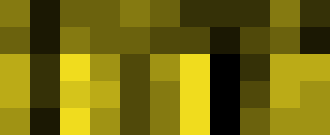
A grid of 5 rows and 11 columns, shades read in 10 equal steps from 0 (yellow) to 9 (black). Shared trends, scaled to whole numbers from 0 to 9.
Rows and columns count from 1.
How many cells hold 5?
8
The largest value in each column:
5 8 5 5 6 6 7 9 7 5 8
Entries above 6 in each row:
5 3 3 2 2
